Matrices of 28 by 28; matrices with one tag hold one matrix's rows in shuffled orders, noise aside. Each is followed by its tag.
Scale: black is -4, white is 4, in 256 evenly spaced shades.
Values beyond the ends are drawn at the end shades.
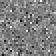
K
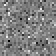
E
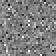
E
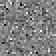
K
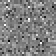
E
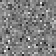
E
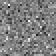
E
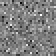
K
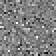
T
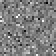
T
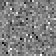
K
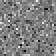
T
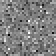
E
